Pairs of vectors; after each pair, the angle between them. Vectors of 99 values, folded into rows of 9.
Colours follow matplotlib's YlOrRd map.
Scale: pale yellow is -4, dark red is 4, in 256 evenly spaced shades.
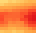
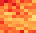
partly opposed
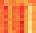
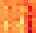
nearly opposite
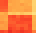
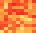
partly opposed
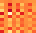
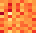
nearly parallel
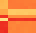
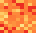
orthogonal
